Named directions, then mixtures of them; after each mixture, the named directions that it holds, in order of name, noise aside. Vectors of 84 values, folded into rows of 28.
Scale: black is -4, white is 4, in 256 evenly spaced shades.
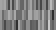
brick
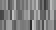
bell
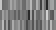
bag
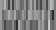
brick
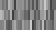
bell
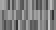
brick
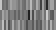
bag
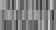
brick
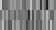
bag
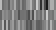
bag, bell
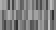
brick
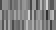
bag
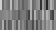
bag, brick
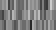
bell, brick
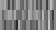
brick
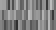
brick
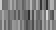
bag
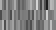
bag, bell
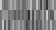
bag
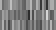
bag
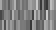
bag, bell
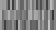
brick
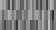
brick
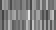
bag, bell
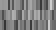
bell, brick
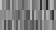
bag, brick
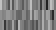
bag, brick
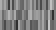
brick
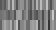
brick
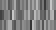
bell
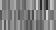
bag, bell
